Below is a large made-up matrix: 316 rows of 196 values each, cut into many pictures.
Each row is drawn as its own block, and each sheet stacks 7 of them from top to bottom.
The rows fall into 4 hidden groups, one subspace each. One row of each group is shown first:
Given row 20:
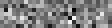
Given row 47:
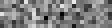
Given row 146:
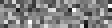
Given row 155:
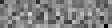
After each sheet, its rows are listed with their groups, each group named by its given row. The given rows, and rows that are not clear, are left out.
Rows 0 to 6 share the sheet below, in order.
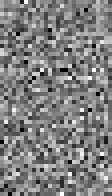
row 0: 47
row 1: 146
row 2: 20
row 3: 146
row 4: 20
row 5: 155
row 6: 20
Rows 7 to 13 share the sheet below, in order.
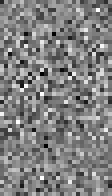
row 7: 155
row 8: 146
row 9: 20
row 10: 47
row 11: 155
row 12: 155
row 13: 47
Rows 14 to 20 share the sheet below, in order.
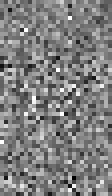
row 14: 20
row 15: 47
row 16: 155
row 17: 47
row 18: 47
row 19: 155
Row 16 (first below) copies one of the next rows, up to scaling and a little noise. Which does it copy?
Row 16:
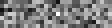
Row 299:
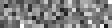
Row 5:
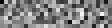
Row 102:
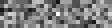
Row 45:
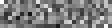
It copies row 102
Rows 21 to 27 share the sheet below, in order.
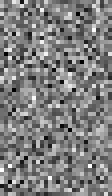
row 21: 47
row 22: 146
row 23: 20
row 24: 47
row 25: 20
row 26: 146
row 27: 155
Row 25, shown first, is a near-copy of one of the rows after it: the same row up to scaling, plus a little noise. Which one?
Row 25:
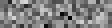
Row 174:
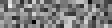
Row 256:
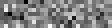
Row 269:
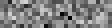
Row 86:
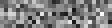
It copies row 269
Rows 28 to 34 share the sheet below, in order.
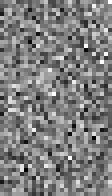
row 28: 155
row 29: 155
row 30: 47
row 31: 146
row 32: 155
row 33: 20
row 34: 47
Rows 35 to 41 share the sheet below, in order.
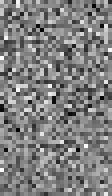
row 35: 155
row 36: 20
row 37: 155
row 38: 146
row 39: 47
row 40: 47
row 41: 155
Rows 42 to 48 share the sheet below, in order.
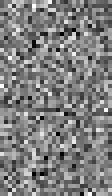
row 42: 146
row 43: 47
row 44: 20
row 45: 155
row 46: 47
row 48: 146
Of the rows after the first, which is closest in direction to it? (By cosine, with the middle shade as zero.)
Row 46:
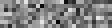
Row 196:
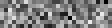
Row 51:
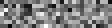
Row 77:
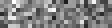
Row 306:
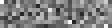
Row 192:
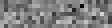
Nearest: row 196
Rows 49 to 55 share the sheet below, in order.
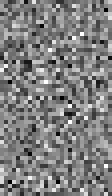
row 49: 47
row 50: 20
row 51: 146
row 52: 20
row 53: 47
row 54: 155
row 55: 155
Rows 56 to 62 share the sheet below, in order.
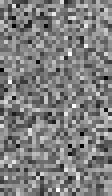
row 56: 146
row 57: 155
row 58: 146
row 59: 155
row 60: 146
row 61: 20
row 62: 47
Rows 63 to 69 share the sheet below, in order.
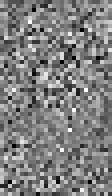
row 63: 146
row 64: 20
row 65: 47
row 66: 47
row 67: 20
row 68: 20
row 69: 155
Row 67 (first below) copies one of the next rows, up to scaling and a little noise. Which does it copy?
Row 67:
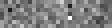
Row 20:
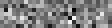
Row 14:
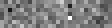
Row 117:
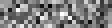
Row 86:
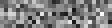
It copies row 14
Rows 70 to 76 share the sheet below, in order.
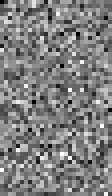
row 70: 155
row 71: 47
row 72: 20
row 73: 20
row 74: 20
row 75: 20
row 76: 155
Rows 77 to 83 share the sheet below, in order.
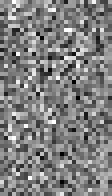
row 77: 146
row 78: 47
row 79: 47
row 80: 47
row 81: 146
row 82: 20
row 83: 20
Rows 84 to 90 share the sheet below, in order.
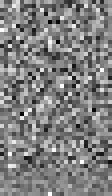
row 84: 47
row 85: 155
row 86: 20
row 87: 47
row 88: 47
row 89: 146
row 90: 20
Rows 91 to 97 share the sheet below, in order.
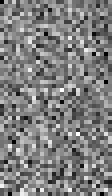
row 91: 155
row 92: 155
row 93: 155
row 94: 47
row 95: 146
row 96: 146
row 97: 146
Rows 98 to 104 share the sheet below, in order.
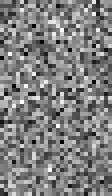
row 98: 47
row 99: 146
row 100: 155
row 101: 20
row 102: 155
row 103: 47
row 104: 146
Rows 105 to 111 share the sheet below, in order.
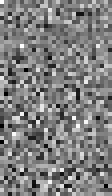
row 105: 155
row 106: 20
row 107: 146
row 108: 47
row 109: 47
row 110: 155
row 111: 47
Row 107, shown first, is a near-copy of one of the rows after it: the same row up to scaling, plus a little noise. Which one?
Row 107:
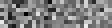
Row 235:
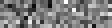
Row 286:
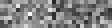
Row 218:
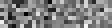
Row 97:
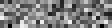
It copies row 218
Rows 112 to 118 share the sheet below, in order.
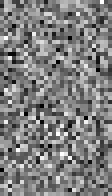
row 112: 47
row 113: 146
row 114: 47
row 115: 47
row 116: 47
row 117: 20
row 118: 155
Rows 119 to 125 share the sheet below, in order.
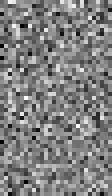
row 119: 146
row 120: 47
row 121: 155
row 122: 146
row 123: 47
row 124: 155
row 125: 146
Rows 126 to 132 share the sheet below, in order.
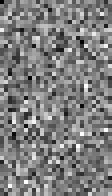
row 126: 155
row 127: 155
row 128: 146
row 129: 146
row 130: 146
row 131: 47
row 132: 146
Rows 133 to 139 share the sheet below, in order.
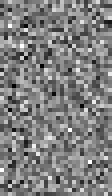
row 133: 146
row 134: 20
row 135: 47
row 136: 146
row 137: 20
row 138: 146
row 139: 155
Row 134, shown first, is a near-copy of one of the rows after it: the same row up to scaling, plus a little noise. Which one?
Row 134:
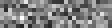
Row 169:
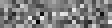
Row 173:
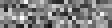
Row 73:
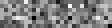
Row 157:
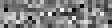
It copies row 173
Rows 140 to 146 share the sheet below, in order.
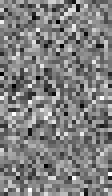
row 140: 47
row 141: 47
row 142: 47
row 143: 146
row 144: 146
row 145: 20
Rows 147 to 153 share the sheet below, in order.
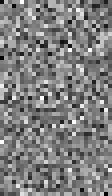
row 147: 155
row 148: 20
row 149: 155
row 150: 155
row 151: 20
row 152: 155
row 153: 155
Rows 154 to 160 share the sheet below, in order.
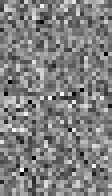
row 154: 47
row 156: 146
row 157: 20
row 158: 20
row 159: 155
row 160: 47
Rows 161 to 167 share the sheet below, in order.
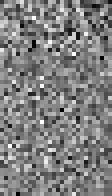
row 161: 155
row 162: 47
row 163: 47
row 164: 20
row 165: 47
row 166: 146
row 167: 47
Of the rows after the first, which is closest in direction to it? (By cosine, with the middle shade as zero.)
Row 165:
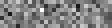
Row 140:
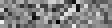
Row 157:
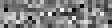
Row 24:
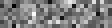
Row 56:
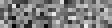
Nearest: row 140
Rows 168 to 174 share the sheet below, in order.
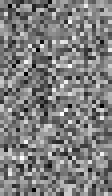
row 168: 146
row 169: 20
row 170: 146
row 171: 146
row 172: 47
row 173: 20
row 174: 20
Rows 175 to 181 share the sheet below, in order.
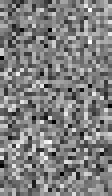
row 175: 146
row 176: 146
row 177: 155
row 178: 20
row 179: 146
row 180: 146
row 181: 47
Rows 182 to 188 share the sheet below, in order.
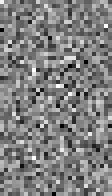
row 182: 155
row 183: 155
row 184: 47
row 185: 47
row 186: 20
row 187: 155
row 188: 155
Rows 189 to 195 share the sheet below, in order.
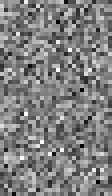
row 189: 47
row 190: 146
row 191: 155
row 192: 20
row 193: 47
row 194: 20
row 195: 47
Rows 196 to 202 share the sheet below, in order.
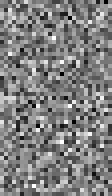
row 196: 20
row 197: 146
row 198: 47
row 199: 20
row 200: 20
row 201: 47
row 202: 155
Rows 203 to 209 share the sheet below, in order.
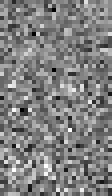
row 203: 146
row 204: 146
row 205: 146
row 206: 146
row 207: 20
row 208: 146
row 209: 146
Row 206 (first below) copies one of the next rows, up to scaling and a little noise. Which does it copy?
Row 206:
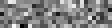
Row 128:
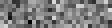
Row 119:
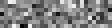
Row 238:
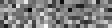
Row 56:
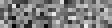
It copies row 119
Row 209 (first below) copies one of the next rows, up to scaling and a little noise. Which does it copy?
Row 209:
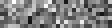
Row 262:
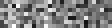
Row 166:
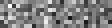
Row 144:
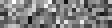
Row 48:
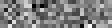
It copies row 144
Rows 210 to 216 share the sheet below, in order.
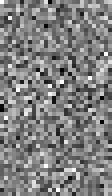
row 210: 155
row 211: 155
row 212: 20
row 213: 146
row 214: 47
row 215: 146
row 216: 47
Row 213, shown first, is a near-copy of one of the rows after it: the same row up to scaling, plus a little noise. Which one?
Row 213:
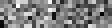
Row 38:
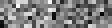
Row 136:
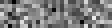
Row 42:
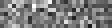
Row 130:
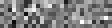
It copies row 38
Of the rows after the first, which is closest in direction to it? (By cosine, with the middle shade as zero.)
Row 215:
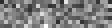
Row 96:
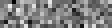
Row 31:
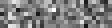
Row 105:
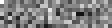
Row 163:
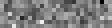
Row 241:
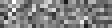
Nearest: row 163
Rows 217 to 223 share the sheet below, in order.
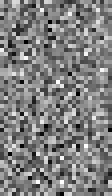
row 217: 47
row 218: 146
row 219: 20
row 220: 47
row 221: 47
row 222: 47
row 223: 20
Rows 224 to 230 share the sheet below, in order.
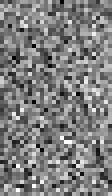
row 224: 146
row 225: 155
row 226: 146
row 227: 155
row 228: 20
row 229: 47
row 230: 20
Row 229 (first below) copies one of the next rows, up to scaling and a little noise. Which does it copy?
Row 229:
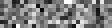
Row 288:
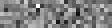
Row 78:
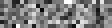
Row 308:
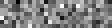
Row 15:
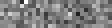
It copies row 78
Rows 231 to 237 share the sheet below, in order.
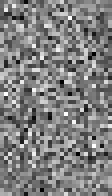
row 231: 20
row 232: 155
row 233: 20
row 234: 146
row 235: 146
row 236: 47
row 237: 146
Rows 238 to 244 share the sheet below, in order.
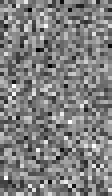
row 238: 146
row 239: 47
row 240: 146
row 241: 146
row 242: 146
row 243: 155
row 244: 20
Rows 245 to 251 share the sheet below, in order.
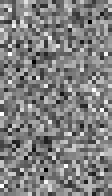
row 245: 146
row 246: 155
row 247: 146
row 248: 155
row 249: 155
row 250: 146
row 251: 47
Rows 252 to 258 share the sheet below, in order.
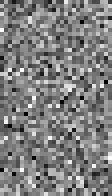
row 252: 146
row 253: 155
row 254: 155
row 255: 47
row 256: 20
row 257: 155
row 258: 155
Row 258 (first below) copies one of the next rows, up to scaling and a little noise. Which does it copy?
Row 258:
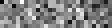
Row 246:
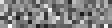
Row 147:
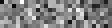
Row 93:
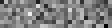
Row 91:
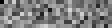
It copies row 147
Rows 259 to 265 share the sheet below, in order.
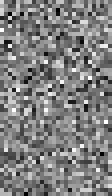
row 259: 155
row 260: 155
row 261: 146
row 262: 146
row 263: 47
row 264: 20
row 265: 146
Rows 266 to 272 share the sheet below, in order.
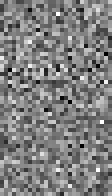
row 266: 155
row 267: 155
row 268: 155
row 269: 20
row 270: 146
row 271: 20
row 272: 20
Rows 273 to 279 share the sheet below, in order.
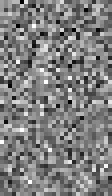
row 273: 47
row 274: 47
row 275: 146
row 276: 20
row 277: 20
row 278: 155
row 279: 47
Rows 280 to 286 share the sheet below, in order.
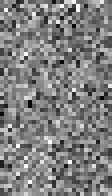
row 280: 47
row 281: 146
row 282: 47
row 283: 146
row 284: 155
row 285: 146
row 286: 146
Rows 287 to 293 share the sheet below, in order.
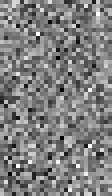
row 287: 47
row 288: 47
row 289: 20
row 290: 47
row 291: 20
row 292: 47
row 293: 146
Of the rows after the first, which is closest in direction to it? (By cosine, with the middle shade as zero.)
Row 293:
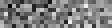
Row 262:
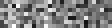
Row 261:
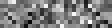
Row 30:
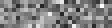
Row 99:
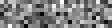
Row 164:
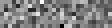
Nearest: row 99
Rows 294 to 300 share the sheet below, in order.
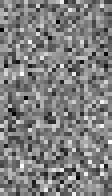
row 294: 47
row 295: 155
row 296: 20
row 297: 146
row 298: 146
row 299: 155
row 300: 47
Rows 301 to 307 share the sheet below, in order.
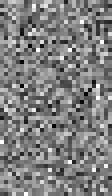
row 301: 146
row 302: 20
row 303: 47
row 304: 47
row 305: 20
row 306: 155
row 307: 146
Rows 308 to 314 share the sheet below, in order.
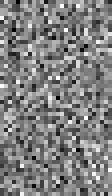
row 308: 47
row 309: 146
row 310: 47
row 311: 155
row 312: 47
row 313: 155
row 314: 155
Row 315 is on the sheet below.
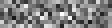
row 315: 20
